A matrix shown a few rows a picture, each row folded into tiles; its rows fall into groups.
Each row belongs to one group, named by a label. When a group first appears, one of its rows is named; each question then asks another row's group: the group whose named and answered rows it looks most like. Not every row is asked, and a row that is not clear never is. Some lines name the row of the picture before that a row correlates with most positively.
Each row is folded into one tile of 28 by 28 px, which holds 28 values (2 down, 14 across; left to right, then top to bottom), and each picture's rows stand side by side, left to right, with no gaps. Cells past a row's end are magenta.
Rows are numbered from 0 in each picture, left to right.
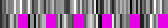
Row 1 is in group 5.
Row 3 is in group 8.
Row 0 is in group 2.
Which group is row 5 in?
2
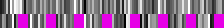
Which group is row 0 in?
2
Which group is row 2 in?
5
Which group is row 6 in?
2
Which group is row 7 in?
8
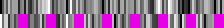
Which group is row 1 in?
2
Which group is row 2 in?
2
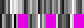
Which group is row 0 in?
2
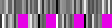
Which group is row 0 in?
8
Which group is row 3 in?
5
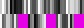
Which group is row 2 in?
2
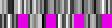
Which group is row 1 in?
8
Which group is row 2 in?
8
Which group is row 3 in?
5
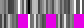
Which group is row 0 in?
5
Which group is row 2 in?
5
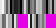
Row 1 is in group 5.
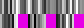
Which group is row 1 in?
5
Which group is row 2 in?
2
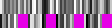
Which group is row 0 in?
5
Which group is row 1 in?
8
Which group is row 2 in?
5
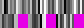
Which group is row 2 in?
5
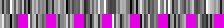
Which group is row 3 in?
2
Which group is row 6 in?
5
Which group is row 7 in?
2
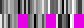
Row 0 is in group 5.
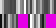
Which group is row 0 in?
5
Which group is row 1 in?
8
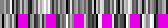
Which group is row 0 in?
8
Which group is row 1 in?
2
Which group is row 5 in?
8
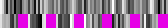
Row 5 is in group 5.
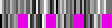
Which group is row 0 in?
5
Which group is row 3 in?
2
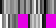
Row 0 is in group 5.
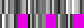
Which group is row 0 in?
8
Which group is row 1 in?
5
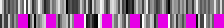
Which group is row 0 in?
5
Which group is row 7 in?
5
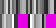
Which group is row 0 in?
8
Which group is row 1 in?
8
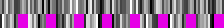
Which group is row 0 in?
8
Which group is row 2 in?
2
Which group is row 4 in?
5
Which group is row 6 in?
8
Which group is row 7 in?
8
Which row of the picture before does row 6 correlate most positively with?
1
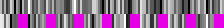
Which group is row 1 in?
5
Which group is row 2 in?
5
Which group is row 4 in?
8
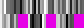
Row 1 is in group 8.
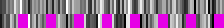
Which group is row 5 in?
5
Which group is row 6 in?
8
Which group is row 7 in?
8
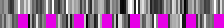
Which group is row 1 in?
5
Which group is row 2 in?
2
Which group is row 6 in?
8
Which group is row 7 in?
5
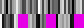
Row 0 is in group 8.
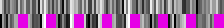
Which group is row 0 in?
5
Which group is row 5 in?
2
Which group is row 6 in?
5
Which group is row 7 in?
2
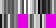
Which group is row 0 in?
5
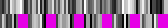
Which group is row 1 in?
8
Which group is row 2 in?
8
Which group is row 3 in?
5
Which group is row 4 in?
2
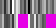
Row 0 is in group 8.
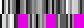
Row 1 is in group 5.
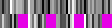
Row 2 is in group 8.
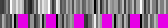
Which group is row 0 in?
2
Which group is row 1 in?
2
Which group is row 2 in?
5
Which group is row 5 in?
5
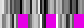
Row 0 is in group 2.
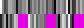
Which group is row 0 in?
5
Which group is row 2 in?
8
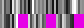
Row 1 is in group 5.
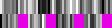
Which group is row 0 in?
5
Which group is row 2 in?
2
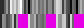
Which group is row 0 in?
2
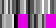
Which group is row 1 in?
2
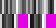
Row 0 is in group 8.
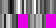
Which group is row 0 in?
5
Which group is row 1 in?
8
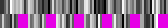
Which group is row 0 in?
2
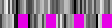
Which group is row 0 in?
8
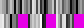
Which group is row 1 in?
8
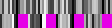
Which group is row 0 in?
8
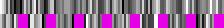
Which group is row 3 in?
8
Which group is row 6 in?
5
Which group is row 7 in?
2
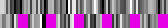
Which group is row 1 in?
8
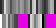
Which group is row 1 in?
8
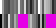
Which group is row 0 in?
5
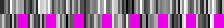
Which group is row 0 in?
2
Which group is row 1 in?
2
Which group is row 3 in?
2
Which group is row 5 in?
5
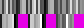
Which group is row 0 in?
8
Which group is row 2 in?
2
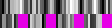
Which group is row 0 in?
2
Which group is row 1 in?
8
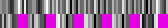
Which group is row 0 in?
5
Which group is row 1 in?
5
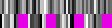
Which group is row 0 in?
8
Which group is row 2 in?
8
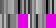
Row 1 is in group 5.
